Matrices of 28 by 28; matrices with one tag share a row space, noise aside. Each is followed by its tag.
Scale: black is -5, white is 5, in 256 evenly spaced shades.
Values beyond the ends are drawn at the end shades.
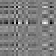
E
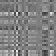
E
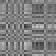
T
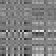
T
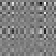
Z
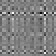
Z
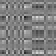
T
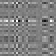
E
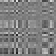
E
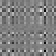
Z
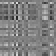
E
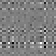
Z
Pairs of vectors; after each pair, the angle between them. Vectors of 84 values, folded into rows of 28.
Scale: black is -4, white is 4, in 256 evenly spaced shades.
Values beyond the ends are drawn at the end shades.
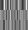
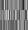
partly aligned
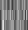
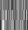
nearly parallel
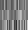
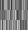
orthogonal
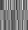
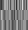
nearly parallel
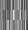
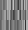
nearly opposite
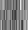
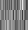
orthogonal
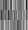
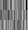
nearly parallel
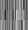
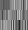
orthogonal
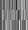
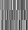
nearly opposite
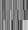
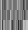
nearly parallel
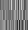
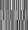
nearly parallel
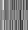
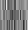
orthogonal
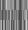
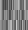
orthogonal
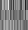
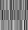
partly aligned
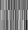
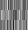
partly aligned
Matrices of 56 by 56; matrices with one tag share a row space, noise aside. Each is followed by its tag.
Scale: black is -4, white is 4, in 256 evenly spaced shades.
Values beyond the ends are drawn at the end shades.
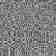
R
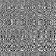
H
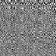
H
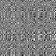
H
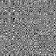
R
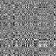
R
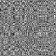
R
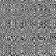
H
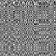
R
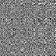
H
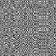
R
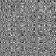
H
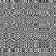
R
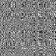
H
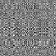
R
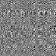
H
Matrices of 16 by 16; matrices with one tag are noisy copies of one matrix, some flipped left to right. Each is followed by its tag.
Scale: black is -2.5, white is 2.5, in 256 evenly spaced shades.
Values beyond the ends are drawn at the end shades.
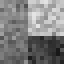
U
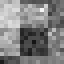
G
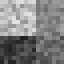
U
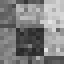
G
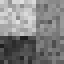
U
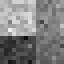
U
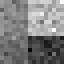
U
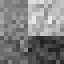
U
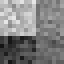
U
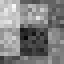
G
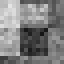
G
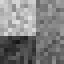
U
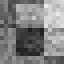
G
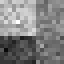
U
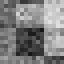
G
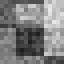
G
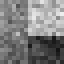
U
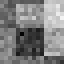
G
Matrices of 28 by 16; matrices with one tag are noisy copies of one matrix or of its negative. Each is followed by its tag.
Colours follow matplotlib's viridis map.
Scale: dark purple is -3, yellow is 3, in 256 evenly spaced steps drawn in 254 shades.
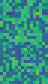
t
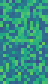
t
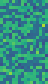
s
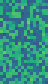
t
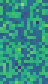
t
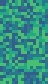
s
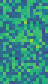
t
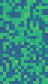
t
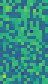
t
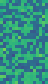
s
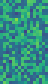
t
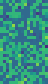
t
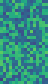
t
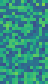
s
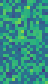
t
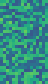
s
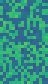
t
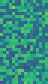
s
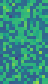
t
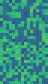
t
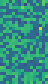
s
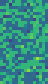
s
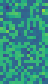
t
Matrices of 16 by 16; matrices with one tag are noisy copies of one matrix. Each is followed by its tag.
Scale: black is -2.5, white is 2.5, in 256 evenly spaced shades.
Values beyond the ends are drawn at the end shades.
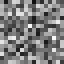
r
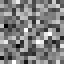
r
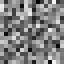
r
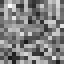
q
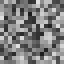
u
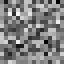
r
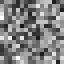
u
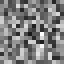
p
